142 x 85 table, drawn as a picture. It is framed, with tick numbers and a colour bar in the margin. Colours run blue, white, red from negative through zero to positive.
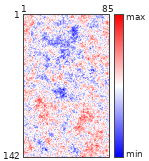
The ninth with the highest average is the bottom right. Neither half mirrors the other. The top middle is the ninth with the lowest average. There are no regular stripes. The histogram is bell-shaped. The texture is blotchy.
